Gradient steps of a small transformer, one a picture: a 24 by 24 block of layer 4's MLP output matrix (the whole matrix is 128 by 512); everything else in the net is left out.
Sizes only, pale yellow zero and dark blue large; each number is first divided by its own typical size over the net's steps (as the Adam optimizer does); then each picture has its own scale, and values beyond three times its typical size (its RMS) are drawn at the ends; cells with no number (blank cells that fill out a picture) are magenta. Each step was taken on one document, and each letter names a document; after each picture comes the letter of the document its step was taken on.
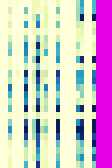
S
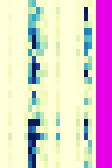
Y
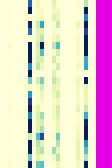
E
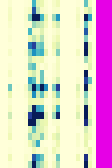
E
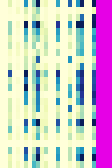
S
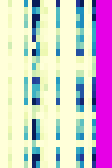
S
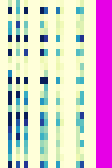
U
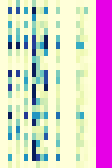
Y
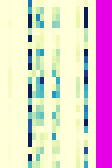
E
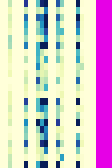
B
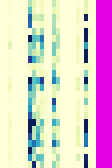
E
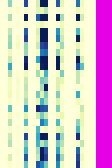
B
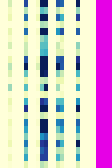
B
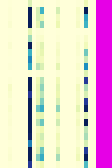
E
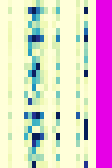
Y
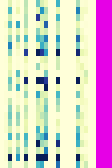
Y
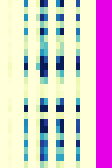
B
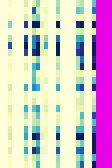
S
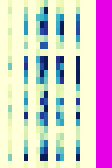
B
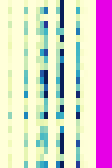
B
